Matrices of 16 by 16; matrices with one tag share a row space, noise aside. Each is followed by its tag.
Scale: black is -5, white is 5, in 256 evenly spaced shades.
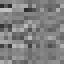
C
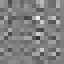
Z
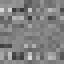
C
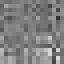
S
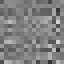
S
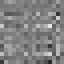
S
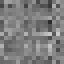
S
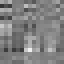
C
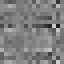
S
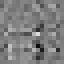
Z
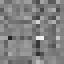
Z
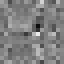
Z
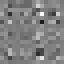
Z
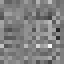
S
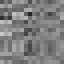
C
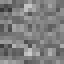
C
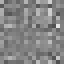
S
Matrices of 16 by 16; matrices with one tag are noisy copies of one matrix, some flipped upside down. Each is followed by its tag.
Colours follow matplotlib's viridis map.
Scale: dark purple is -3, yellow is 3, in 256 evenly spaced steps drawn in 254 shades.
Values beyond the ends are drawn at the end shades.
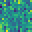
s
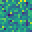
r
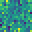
s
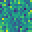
s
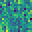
s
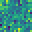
s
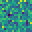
r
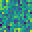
s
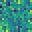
s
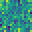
s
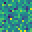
r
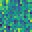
s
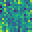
s
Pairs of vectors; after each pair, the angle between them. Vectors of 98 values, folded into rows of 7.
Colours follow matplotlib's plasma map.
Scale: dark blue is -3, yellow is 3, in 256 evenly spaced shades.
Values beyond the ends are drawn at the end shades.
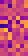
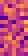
partly aligned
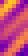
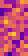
partly opposed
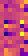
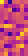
partly aligned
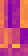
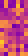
orthogonal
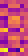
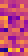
nearly opposite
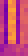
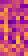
partly opposed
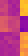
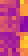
nearly parallel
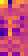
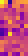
nearly parallel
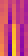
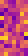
orthogonal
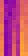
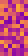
orthogonal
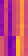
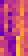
nearly parallel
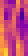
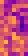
partly aligned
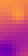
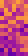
partly aligned
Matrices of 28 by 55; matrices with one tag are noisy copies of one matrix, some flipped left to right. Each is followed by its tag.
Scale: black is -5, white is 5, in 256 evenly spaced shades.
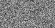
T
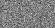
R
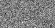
T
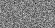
R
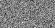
T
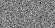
R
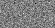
R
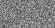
T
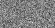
T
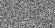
T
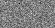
R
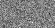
T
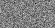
R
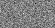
R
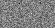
R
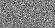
R
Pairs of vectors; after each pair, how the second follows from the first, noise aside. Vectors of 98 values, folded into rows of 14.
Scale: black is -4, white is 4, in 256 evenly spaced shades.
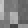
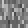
shuffled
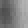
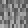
shuffled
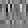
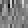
wrapped around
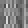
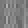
shrunk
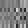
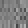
shrunk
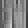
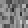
shuffled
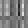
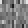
shuffled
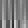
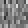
shuffled
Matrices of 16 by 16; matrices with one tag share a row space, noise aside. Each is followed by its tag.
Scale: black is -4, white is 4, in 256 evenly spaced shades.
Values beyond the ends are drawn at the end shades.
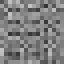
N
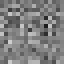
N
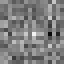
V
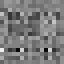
N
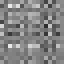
N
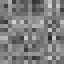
V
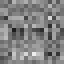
V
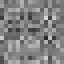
N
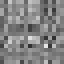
N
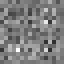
N
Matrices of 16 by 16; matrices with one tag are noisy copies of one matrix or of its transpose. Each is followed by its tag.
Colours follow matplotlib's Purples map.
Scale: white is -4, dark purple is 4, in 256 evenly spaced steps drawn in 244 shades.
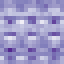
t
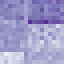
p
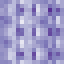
t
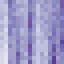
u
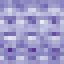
t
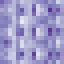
t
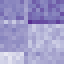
p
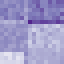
p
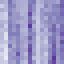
u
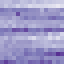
u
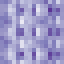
t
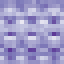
t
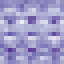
t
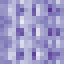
t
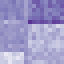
p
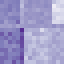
p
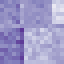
p
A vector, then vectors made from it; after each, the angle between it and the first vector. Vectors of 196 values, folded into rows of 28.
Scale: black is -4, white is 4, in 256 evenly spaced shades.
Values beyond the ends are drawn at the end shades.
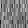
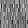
nearly parallel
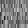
partly aligned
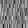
orthogonal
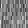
nearly opposite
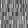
nearly opposite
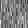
nearly opposite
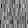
nearly parallel
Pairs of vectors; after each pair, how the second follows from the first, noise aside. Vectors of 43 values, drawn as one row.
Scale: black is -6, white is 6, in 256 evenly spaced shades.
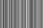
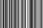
scaled up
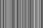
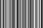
scaled up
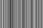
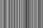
wrapped around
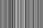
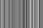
wrapped around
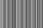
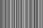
wrapped around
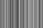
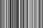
scaled up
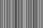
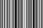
scaled up
